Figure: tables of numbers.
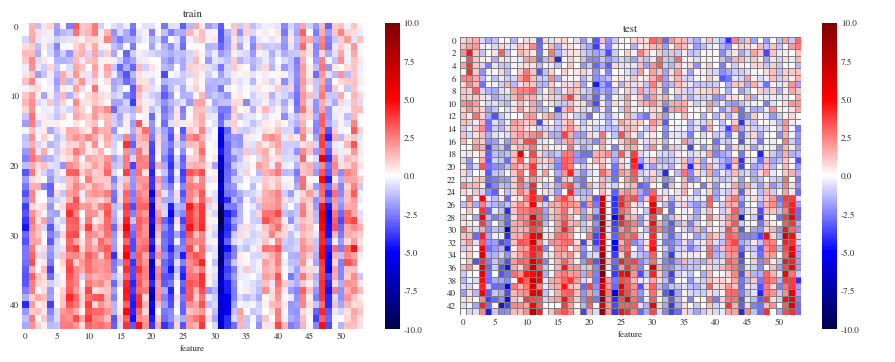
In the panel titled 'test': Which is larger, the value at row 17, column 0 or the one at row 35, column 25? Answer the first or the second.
the second
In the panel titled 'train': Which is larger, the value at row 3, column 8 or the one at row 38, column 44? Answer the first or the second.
the second
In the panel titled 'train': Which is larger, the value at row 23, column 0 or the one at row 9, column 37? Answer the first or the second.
the second
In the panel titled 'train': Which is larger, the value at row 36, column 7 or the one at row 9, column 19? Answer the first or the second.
the first
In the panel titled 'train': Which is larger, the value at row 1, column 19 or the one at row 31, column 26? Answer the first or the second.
the second
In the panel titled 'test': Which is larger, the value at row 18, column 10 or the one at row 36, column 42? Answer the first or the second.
the second
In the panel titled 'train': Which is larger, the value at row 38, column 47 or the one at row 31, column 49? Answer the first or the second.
the first
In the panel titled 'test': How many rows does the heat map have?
44
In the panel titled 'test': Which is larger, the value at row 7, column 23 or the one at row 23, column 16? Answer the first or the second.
the second
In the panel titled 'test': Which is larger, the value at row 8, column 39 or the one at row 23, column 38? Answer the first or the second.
the first
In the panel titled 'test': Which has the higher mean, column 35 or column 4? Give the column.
35
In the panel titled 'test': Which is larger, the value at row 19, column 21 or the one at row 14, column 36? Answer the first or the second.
the first
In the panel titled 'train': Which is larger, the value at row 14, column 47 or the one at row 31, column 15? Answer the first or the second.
the first
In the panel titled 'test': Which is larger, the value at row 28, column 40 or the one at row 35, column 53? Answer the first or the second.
the first
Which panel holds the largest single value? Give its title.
test
